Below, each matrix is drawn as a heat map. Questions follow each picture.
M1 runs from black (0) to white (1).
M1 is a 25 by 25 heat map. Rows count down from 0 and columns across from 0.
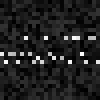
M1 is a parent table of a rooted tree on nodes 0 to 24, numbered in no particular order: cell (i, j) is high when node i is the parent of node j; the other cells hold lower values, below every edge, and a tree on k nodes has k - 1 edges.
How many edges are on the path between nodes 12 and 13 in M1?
1
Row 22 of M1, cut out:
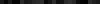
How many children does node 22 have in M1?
0
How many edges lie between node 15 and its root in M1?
1
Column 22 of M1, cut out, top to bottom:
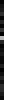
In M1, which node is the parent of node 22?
9
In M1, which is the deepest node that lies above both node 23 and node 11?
9
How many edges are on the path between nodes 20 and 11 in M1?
4
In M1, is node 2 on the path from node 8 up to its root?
no
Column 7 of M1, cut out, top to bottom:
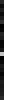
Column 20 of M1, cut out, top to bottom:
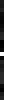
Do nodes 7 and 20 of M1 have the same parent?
yes
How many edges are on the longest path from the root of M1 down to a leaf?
2
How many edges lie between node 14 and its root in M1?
0
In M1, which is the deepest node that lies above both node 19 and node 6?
9
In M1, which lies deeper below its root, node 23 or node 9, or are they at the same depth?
node 23
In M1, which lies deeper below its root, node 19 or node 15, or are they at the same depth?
node 19
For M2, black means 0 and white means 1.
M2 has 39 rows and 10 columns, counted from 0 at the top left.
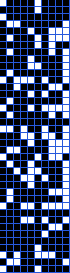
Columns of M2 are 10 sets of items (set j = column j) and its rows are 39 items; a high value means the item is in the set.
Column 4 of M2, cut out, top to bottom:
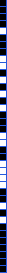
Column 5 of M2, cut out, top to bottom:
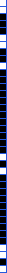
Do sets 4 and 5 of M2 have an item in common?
yes
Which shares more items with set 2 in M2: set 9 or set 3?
set 9
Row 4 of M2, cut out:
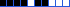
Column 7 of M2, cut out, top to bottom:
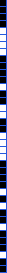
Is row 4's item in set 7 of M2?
yes
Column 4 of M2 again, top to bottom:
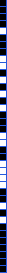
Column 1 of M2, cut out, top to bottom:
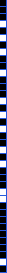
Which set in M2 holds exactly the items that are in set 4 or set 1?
9
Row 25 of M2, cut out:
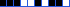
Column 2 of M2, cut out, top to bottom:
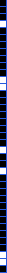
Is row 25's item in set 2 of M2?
no
